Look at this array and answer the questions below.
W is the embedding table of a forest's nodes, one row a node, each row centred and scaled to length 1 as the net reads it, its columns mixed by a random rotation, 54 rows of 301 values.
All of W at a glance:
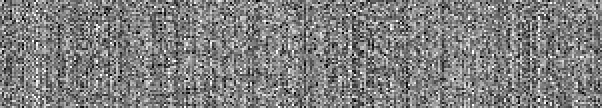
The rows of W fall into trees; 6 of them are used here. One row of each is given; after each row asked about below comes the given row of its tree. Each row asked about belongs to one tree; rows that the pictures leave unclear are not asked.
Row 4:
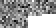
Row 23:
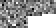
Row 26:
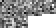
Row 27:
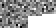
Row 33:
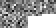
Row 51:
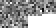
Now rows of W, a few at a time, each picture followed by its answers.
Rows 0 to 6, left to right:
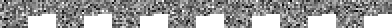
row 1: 51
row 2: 26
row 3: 33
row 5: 23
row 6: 4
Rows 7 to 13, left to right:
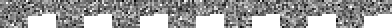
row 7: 51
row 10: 4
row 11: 26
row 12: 23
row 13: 27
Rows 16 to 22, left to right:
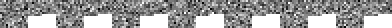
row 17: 23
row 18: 26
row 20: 4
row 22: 23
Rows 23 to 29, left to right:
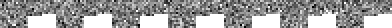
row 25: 26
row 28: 51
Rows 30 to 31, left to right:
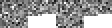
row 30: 33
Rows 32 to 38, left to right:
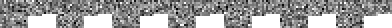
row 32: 4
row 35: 23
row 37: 27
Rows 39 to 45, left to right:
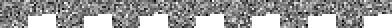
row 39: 51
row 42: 23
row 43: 23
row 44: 26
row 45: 23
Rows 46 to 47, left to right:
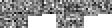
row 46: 26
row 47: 4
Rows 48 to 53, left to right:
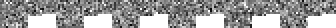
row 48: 51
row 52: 26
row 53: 23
